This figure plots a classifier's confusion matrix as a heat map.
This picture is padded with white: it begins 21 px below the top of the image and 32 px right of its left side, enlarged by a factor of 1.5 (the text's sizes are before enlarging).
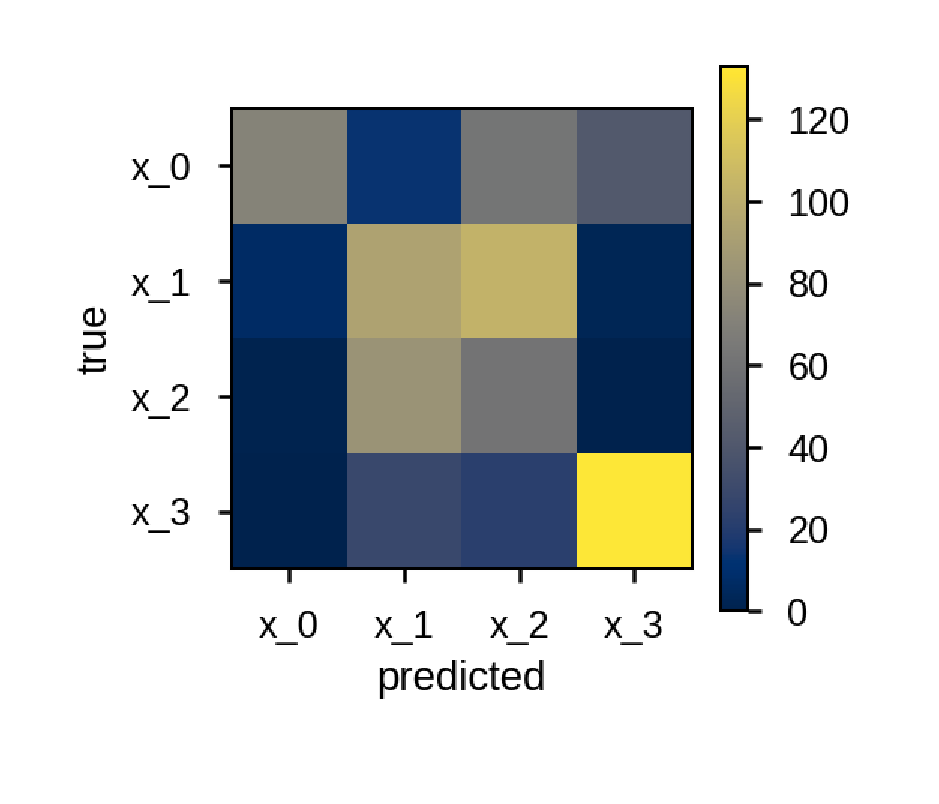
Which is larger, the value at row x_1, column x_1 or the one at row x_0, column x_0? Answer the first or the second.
the first
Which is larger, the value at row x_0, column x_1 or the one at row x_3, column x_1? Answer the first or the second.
the second
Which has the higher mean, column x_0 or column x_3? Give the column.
x_3
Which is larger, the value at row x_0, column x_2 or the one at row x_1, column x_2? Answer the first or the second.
the second
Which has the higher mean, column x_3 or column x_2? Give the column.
x_2
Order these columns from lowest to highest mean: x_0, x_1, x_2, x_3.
x_0, x_3, x_1, x_2
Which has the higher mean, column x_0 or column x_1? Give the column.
x_1
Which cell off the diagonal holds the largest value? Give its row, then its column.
x_1, x_2
